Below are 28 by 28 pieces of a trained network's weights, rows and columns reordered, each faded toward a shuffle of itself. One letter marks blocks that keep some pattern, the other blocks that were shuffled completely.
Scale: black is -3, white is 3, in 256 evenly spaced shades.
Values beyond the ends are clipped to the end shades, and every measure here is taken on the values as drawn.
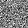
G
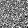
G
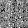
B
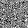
G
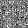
B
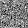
G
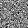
G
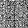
B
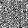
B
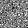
G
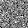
G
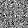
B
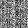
B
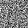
G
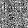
B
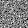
G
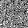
G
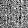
B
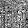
B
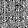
B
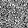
G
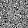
G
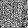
B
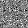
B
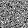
G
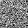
G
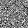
G
